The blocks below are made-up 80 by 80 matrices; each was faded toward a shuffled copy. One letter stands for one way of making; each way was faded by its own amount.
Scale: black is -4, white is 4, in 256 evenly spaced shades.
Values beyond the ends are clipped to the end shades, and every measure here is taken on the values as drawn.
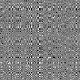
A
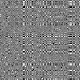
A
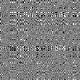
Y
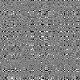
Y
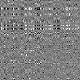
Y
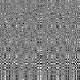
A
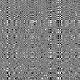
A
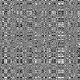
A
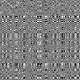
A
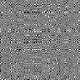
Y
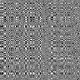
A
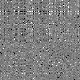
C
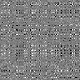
Y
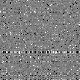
C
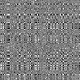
A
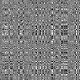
A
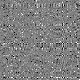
C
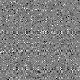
C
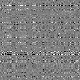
Y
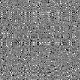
C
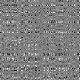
Y
